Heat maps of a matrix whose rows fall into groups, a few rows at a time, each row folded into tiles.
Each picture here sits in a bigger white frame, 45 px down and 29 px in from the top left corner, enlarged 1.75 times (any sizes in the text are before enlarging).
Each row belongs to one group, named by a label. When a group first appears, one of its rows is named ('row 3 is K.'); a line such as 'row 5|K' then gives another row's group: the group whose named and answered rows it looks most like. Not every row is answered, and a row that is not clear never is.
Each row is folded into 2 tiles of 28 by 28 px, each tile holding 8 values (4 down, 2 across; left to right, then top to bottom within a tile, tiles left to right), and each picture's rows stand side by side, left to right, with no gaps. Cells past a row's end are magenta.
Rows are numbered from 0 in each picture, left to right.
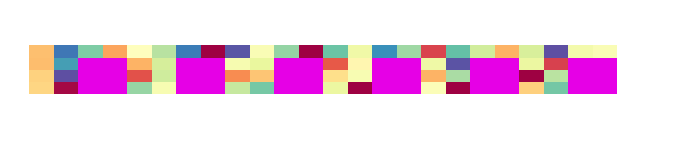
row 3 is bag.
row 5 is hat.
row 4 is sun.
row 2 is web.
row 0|sun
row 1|web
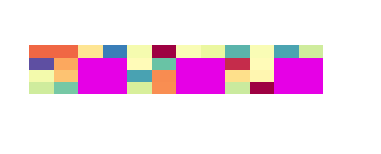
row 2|bag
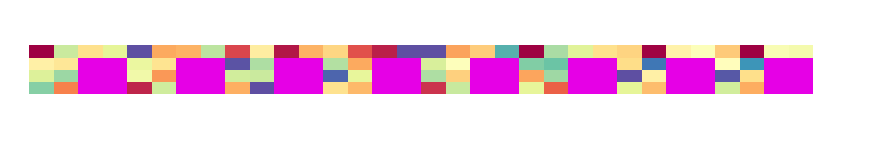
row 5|sun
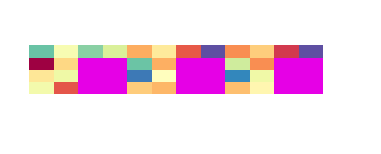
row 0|bag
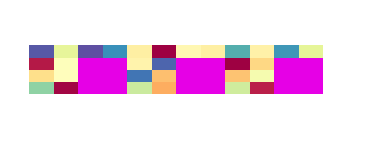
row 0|bag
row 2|bag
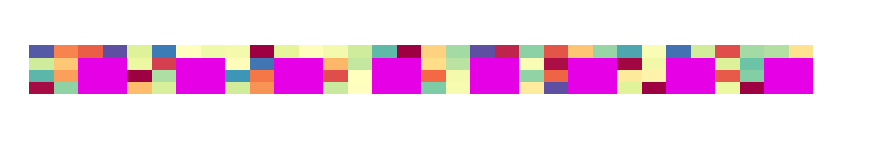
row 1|hat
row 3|web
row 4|web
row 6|bag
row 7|sun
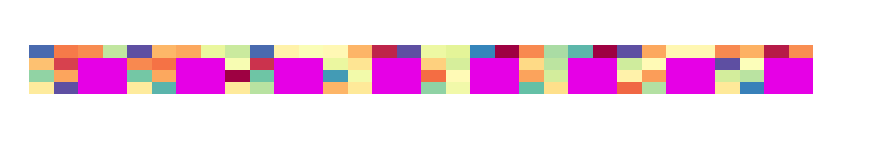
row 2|hat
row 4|web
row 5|web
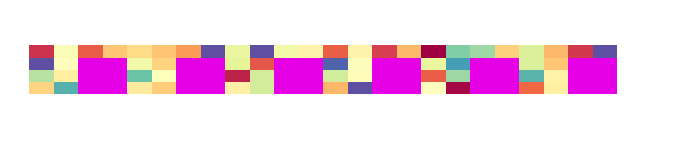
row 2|hat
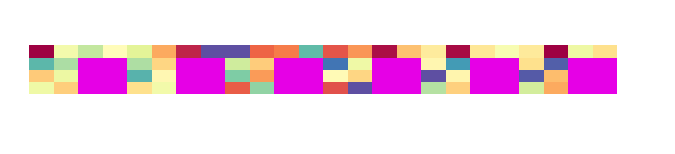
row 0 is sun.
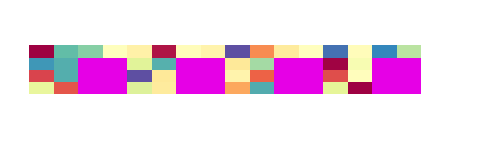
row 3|bag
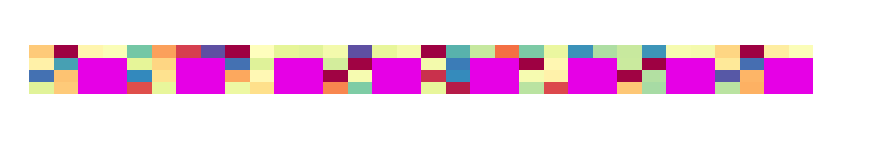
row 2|sun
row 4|sun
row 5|bag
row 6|hat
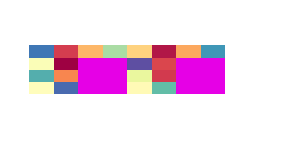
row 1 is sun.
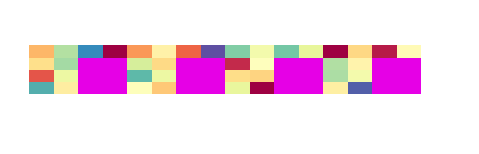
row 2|bag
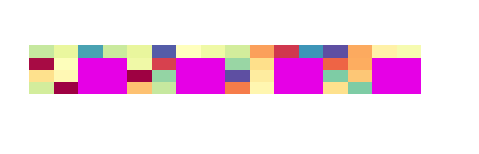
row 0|bag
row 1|hat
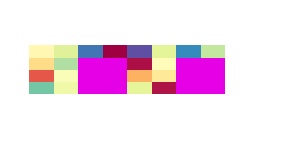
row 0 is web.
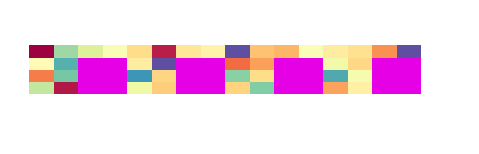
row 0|sun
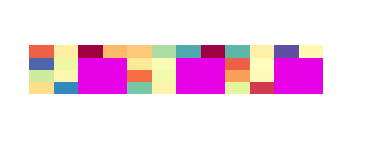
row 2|bag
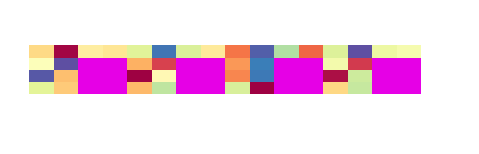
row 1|hat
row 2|sun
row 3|hat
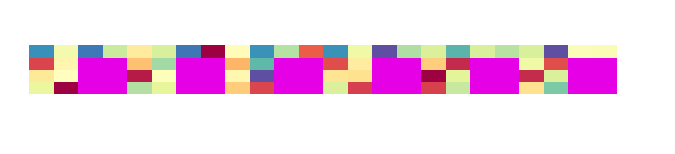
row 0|bag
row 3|bag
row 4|hat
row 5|hat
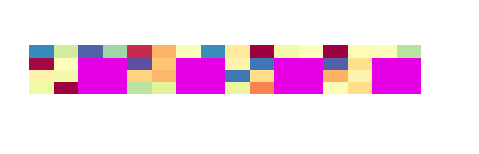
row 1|sun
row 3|sun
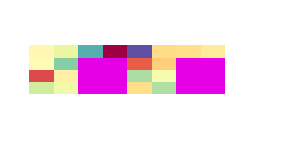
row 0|web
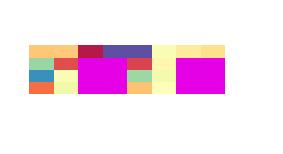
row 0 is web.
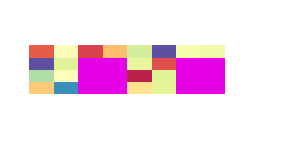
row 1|hat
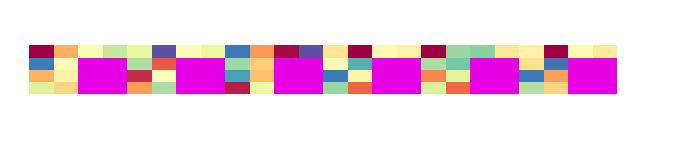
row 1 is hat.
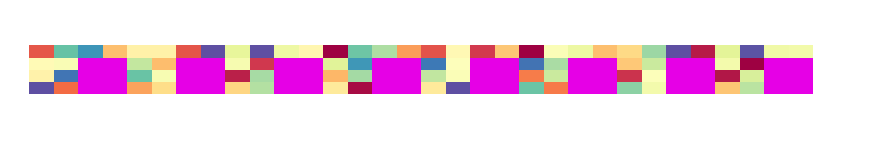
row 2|hat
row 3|sun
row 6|web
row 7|hat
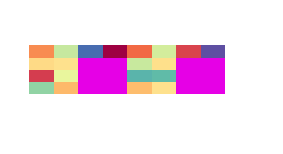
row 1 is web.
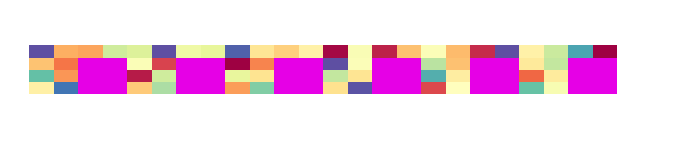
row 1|hat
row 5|web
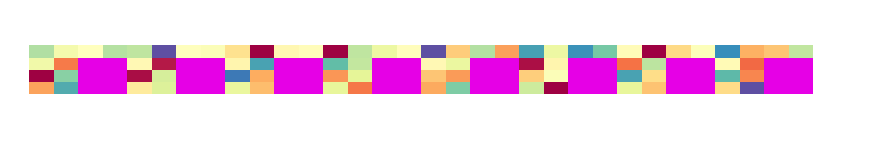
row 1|hat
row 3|sun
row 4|web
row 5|bag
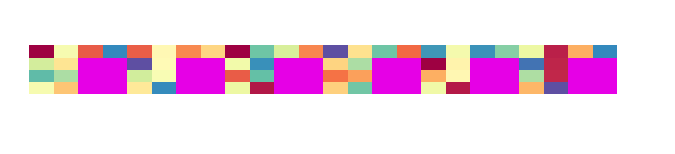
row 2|sun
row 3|web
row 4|bag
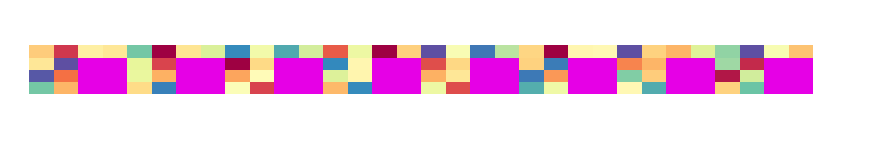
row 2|bag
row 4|bag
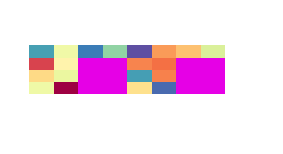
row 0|bag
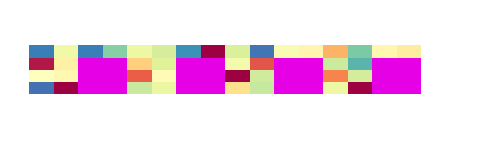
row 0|bag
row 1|web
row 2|hat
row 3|sun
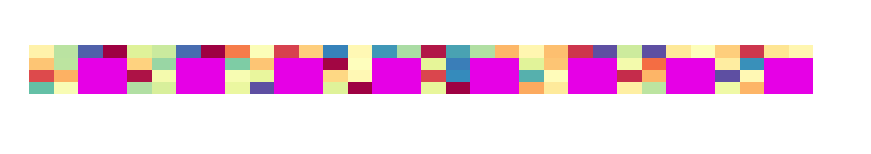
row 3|bag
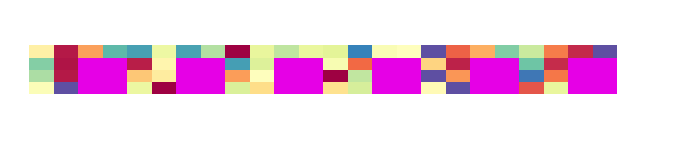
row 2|sun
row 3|hat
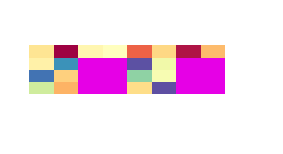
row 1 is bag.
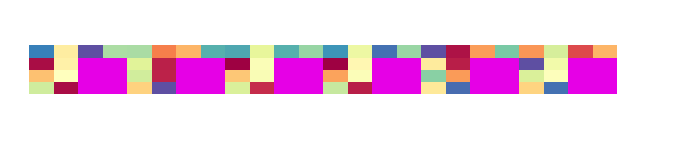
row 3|bag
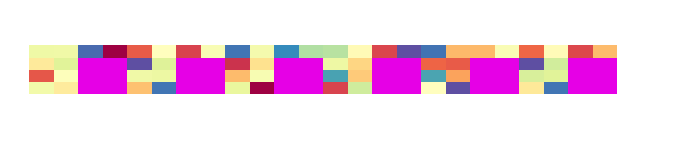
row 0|web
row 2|bag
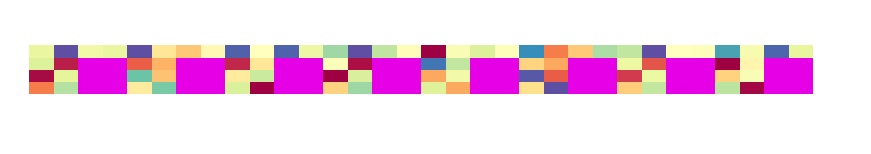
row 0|hat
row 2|bag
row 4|sun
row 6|hat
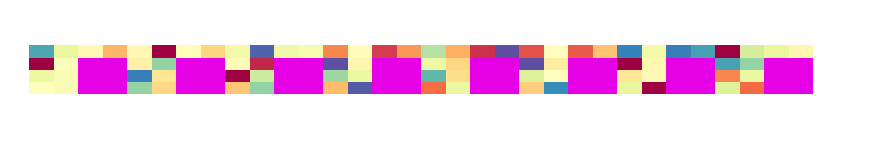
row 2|hat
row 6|bag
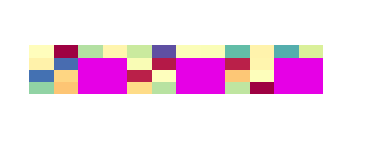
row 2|bag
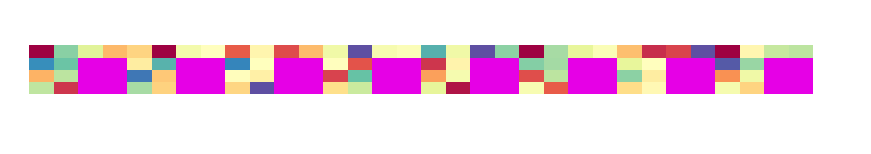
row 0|sun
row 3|hat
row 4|bag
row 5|sun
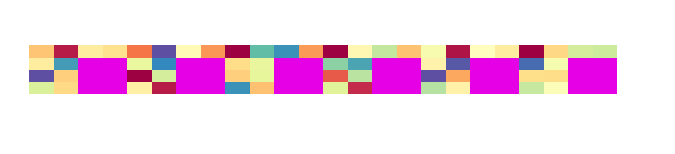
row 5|sun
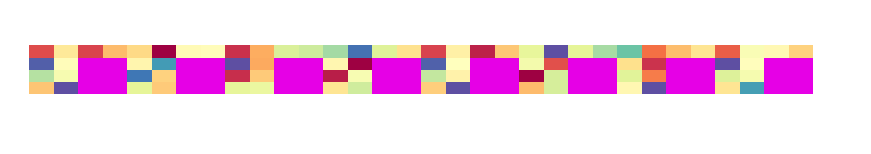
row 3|hat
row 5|hat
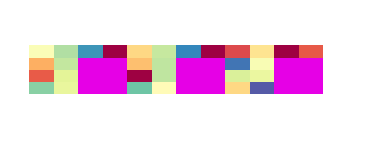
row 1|web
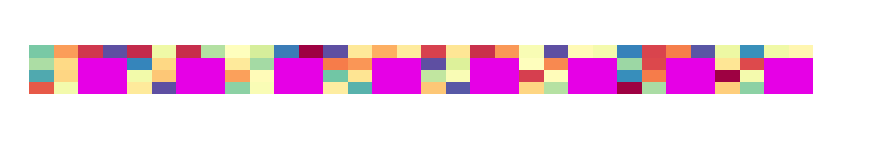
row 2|web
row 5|hat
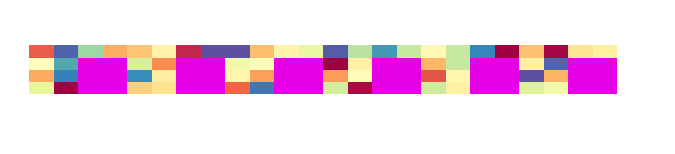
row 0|sun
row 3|bag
